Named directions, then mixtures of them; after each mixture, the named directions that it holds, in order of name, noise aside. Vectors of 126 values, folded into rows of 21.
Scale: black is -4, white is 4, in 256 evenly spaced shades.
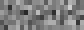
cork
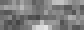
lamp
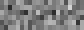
cork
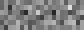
cork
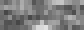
lamp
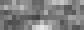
lamp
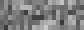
cork, lamp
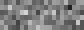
cork, lamp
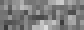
cork, lamp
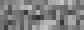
cork, lamp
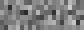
cork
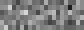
cork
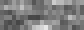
lamp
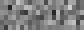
cork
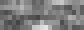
lamp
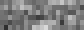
cork, lamp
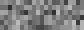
cork, lamp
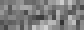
cork, lamp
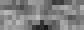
lamp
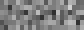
cork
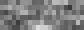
cork, lamp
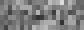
cork, lamp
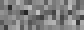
cork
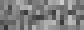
cork, lamp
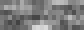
lamp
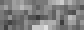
cork, lamp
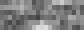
lamp
